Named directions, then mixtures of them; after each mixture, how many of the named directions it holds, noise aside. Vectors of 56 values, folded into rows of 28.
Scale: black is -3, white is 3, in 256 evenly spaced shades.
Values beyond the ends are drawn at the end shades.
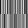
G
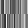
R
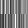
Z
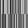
three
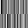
three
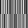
one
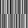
two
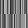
three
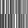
one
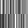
one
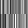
three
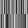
two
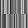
three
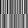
one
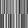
two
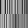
three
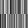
three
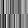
two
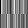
three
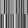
three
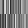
two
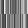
one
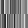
one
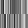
one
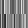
three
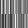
one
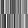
one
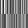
three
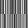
two
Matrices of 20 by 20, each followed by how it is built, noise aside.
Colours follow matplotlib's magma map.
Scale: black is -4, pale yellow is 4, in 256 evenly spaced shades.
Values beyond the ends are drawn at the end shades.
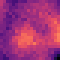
smooth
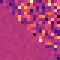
upper triangular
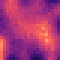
smooth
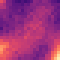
smooth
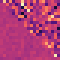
upper triangular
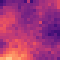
smooth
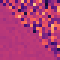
upper triangular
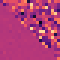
upper triangular
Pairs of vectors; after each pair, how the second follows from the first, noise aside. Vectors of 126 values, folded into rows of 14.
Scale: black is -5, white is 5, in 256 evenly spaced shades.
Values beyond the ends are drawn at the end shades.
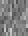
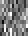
scaled up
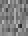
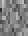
shuffled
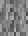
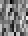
scaled up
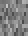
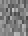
shuffled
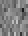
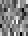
scaled up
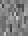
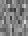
shuffled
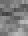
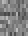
shuffled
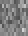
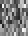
scaled up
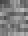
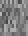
shuffled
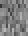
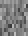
shuffled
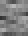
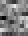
scaled up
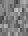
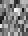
scaled up
